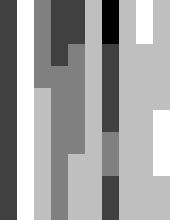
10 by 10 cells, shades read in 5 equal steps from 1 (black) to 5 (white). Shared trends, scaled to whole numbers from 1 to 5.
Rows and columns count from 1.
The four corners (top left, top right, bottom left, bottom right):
2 4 2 4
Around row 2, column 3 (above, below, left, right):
3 3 5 2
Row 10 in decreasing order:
5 4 4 4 4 4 4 3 2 2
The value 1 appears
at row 1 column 7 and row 2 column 7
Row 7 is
2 5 4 3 3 4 3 4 4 5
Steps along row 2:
up down down same up down up up down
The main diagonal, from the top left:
2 5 3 3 3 4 3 4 4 4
